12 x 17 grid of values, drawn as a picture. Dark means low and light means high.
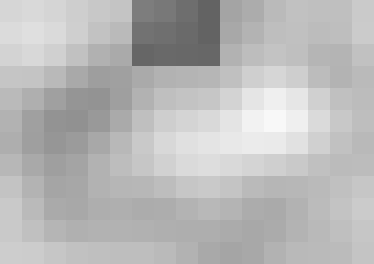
Calmest part: bottom right. Ninth with the lowest average: top middle. Roughest part: top middle. Average level on the scale: 70%. Odd patch: lower, in the top middle. Stripes: none.
